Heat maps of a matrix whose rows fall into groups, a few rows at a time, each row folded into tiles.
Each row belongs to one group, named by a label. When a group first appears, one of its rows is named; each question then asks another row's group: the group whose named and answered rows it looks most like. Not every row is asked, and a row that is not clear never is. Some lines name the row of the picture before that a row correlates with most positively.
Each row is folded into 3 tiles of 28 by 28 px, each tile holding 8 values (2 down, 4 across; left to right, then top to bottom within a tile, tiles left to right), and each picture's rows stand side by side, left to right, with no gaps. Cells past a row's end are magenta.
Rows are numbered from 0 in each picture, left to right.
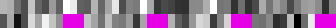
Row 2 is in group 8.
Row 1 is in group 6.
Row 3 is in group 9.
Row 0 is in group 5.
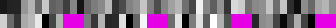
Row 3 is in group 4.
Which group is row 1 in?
9
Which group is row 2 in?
5
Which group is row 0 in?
8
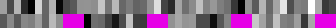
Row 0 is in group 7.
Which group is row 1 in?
4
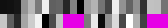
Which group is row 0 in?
8
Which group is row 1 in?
5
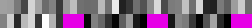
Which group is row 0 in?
5
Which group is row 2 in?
4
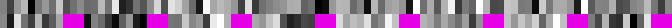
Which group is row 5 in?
6
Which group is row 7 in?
9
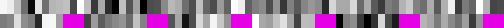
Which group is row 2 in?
5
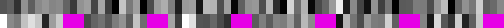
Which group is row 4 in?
7
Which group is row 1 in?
7
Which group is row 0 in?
8
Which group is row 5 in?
9
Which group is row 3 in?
7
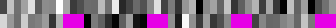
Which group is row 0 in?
6
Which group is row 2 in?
9
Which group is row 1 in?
4
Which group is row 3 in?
7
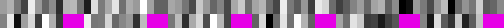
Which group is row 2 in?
5
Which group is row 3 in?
5
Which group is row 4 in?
9
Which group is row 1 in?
6
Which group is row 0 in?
5
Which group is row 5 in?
9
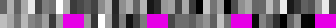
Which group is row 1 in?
9
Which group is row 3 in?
4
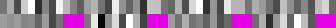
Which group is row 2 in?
6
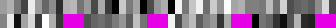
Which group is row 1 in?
7
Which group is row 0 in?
5
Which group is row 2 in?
6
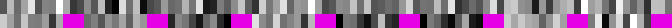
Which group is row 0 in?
6
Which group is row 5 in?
4
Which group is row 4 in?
4
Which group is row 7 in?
5
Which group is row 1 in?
7
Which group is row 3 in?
6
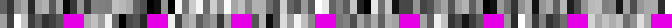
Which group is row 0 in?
9
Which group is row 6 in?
9
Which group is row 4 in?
7
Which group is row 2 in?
6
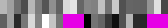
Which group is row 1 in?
4
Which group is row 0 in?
5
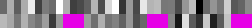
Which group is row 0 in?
6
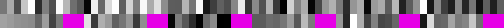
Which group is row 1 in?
6
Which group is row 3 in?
7
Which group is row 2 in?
4
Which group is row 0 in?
6
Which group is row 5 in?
7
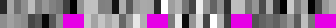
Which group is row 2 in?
5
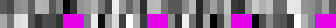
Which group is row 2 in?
9
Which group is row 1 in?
5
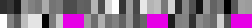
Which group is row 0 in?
8
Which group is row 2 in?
7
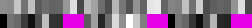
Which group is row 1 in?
5
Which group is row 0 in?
4
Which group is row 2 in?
4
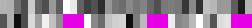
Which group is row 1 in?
8
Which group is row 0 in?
5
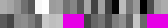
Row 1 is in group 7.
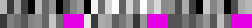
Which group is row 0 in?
7
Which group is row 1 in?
6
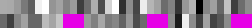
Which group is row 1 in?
6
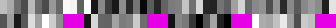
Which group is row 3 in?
8
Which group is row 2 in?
4
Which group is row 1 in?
7
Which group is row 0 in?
5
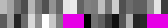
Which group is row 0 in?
5
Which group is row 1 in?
4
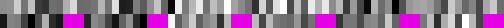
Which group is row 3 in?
6
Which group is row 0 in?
4
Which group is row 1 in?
4
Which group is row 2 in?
6
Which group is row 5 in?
5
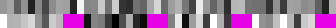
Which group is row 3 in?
8
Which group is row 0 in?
8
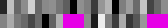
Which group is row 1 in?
9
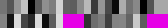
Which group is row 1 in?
7
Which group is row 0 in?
9
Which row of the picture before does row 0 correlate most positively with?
1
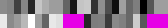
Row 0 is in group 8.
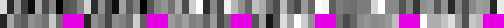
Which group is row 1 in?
7
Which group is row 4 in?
8
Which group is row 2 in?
6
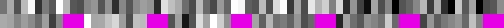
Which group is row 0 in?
6
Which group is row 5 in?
7
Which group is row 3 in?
6
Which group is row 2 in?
5
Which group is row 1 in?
8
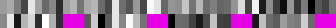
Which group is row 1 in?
5
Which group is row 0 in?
5
